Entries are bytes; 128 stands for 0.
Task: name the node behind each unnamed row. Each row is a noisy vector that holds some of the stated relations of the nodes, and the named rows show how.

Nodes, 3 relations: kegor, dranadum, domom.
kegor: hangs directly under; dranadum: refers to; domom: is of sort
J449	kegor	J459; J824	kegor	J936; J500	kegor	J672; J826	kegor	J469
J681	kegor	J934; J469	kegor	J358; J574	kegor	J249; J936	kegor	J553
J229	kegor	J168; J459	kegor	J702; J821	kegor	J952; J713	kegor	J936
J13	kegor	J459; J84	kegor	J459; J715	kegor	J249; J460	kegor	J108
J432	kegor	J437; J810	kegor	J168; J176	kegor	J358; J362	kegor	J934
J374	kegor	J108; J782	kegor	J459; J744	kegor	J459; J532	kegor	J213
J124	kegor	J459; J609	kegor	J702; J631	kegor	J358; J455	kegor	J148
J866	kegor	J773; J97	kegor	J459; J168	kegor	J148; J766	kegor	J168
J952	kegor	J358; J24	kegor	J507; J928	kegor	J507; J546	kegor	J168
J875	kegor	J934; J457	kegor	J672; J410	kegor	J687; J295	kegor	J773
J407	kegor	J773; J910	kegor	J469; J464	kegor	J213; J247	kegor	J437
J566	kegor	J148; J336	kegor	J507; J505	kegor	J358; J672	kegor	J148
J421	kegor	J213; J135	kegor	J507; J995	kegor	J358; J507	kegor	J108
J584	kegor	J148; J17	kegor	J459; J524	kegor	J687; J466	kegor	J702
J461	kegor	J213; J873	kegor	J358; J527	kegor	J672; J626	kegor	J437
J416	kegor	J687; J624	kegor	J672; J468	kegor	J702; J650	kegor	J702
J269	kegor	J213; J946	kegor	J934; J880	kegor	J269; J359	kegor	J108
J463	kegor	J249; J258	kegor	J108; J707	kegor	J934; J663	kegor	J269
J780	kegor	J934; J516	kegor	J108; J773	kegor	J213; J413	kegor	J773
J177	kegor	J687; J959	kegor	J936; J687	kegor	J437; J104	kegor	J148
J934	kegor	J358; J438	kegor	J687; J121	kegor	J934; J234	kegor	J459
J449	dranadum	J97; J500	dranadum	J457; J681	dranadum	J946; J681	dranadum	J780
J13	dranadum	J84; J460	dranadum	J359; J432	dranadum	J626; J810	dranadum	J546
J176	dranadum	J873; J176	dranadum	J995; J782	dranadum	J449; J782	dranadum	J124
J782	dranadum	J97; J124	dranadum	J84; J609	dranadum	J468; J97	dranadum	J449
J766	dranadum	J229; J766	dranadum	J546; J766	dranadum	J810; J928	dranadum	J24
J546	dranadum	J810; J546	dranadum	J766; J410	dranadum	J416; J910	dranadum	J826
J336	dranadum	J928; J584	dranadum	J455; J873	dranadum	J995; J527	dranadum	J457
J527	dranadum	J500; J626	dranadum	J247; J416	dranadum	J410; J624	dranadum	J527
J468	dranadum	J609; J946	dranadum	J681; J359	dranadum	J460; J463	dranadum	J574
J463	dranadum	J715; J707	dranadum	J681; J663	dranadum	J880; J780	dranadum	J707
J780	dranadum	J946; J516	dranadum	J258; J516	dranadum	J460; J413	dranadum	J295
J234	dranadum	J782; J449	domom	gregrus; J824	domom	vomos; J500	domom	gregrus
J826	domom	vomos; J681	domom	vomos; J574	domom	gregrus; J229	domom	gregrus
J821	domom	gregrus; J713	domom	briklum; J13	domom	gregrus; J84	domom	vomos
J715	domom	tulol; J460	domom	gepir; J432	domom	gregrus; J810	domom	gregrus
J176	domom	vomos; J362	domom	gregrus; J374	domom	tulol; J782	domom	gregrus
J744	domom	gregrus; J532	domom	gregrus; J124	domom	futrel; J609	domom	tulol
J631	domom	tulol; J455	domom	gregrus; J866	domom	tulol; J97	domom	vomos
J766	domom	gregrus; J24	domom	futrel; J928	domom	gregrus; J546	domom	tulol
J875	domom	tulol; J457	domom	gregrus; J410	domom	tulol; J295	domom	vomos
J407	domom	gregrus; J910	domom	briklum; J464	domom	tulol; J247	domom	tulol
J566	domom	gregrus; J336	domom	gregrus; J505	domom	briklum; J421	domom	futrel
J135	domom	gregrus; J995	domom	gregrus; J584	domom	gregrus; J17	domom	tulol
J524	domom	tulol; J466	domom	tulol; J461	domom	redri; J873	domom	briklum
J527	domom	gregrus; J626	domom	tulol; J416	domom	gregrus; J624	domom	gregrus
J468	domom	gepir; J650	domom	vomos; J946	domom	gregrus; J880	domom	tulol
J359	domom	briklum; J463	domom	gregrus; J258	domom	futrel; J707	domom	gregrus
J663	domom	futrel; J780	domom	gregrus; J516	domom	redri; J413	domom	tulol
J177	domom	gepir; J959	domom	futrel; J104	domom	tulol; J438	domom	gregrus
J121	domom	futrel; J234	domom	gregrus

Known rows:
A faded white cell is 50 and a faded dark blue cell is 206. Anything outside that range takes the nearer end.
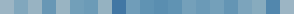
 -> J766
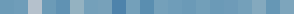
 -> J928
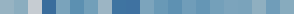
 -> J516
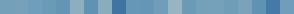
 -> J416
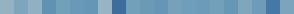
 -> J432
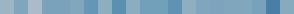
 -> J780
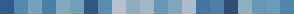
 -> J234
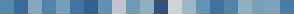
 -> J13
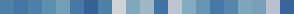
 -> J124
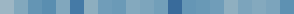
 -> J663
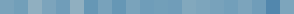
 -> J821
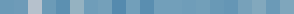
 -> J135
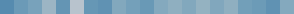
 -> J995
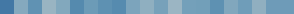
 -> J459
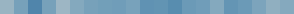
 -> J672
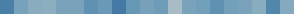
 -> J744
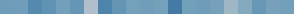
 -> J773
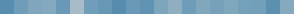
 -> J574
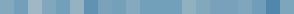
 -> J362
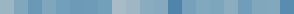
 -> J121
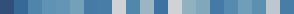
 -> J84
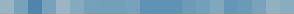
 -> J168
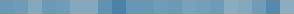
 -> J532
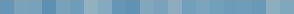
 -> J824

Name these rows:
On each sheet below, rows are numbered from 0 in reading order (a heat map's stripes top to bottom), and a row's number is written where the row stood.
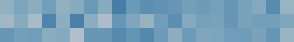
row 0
J527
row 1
J176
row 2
J229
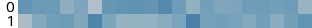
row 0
J455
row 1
J910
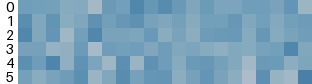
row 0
J810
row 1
J702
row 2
J17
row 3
J946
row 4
J880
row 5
J258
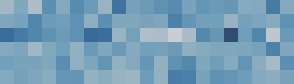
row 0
J463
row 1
J421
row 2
J97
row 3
J707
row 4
J24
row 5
J359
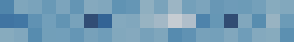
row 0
J650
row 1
J449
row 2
J959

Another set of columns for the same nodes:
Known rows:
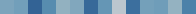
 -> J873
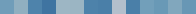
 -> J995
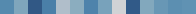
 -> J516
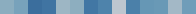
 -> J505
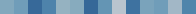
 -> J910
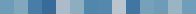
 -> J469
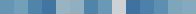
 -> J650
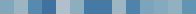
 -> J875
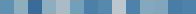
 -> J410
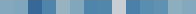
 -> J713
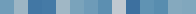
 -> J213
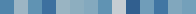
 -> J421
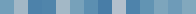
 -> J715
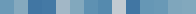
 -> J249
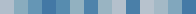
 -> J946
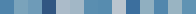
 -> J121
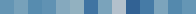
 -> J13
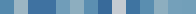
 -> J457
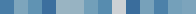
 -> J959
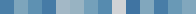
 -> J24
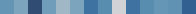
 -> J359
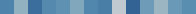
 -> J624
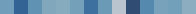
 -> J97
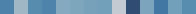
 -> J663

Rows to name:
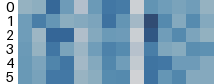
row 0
J177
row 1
J782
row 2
J461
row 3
J626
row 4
J459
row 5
J824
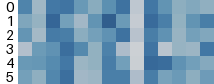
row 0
J229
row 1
J468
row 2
J104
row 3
J681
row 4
J84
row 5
J821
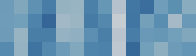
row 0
J744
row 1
J826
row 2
J574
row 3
J584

